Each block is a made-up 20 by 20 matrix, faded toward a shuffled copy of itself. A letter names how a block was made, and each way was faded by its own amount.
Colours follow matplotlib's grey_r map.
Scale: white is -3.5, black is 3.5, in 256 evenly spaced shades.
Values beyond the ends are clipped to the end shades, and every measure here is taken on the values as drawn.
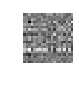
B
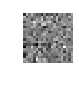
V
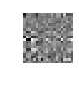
B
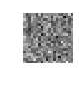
V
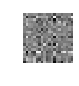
B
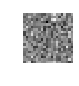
V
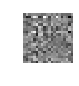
B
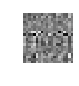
B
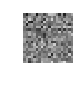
V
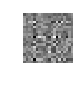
B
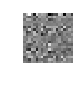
B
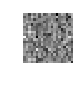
V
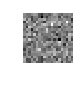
V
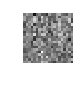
V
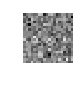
V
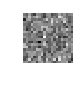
V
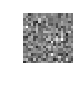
V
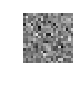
V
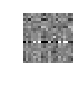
B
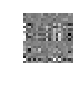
B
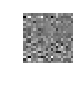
B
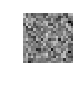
V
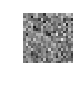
V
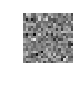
V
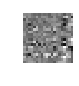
B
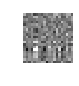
B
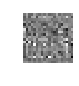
B
